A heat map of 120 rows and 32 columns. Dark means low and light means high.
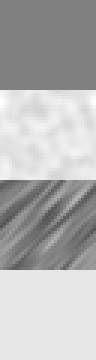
It is made of 4 by 1 panels. Panel 1,1: middling, flat. Panel 2,1: very high, blotchy, faint in contrast. Panel 3,1: middling, slanting up to the right. Panel 4,1: very high, flat.
